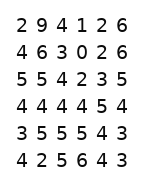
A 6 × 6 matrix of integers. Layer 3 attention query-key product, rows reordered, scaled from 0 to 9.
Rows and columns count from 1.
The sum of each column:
22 31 25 18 20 27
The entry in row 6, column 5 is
4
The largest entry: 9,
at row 1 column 2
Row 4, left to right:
4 4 4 4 5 4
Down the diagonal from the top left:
2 6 4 4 4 3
